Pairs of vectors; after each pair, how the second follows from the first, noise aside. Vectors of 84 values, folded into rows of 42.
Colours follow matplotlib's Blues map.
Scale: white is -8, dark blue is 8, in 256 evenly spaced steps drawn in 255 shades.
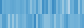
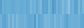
shrunk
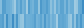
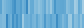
sign-scrambled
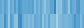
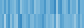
sign-scrambled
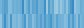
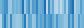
scaled up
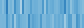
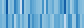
scaled up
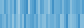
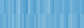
shrunk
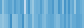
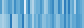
scaled up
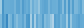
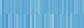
shrunk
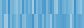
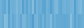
shrunk
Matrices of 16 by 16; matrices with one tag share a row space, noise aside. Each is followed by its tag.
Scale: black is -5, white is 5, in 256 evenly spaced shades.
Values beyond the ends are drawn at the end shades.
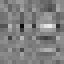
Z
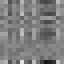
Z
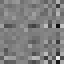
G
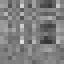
Z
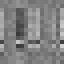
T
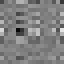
T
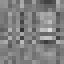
Z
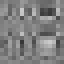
Z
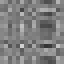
Z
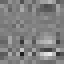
Z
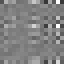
G
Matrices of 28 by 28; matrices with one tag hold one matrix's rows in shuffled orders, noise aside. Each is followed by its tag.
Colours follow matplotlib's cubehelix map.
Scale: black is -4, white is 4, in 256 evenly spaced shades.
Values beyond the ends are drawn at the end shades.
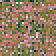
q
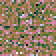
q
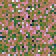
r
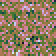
r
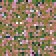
q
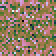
r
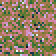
q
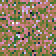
r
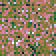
r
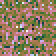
q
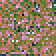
r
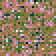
q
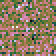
r
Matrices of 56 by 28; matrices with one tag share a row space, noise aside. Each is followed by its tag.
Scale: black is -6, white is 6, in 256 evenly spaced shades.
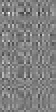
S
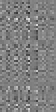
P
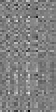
P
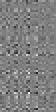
P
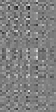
P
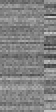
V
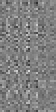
P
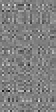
S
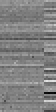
V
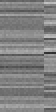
V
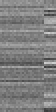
V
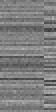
V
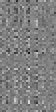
P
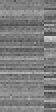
V
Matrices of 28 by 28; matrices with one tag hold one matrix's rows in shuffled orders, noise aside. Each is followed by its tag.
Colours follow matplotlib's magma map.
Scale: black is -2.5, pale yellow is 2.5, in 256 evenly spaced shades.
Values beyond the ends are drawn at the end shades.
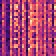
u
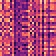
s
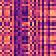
s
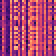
u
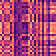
s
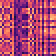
s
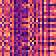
s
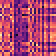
s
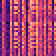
u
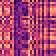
s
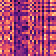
s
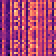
u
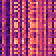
u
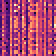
u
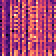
u
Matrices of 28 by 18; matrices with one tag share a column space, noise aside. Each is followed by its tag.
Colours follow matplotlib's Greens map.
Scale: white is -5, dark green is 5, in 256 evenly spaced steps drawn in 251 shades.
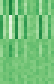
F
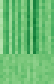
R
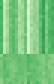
R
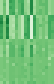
F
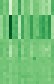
F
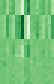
F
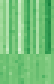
R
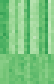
R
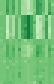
F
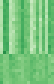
R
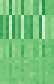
F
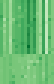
R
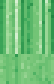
R
